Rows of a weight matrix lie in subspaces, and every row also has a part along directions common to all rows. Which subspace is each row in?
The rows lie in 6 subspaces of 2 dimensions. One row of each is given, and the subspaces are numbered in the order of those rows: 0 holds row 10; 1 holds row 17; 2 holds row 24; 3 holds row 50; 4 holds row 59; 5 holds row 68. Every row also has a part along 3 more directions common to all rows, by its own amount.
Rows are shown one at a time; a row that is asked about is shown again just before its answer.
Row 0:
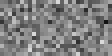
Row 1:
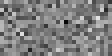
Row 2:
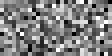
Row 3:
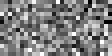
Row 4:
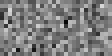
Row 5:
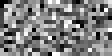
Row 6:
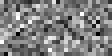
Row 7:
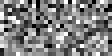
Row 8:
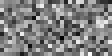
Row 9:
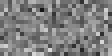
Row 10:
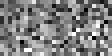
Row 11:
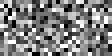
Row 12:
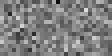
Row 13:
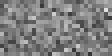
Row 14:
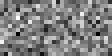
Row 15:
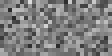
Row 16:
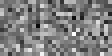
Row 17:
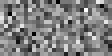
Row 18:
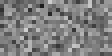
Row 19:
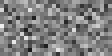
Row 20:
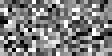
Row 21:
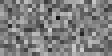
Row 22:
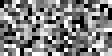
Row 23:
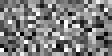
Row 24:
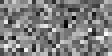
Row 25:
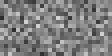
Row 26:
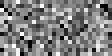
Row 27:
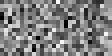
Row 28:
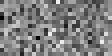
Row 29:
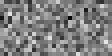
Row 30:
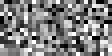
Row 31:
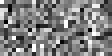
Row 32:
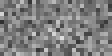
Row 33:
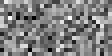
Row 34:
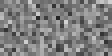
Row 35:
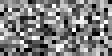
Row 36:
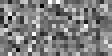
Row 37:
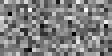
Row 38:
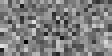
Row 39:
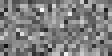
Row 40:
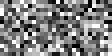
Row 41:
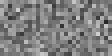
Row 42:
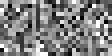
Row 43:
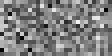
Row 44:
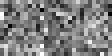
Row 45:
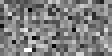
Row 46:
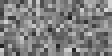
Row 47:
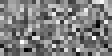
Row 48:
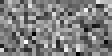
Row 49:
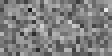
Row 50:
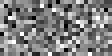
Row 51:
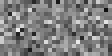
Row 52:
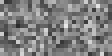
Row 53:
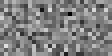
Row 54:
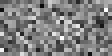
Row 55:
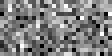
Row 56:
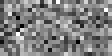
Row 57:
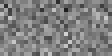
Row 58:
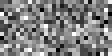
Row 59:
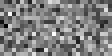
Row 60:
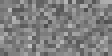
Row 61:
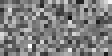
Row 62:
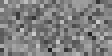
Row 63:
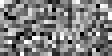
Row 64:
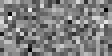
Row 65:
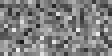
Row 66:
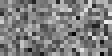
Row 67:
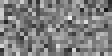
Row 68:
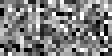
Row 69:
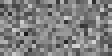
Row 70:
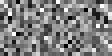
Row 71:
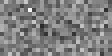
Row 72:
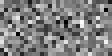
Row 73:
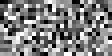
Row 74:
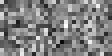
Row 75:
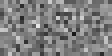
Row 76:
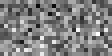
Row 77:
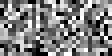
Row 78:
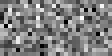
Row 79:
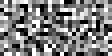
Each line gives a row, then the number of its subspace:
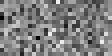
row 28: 2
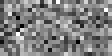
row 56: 1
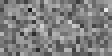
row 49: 5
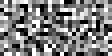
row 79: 5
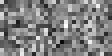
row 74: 2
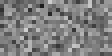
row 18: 0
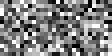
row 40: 0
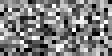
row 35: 0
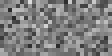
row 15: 4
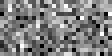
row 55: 1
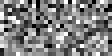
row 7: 4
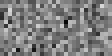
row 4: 2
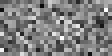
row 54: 4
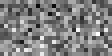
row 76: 0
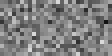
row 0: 4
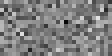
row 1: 0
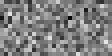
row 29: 1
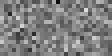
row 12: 1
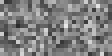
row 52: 2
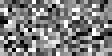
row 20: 2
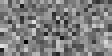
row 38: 5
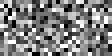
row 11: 3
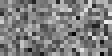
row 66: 0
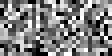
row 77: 3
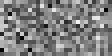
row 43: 4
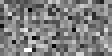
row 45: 0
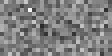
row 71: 5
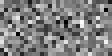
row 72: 1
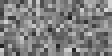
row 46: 4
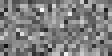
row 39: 5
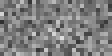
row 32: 4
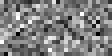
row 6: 1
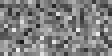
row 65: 0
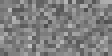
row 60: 4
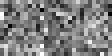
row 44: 2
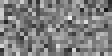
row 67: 4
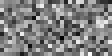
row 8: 4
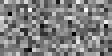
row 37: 5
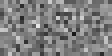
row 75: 5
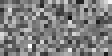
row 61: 4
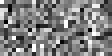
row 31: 2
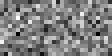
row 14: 1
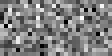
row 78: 0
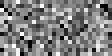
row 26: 3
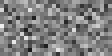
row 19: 0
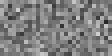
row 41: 3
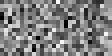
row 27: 2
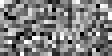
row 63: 3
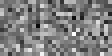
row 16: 5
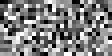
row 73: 3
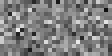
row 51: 1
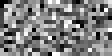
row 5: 3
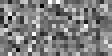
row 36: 5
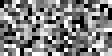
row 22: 3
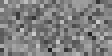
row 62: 1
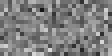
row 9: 5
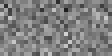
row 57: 3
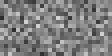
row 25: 1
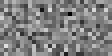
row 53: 5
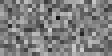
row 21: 5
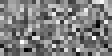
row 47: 0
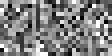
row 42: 3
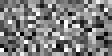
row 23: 2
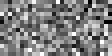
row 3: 0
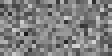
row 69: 0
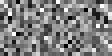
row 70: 3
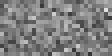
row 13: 3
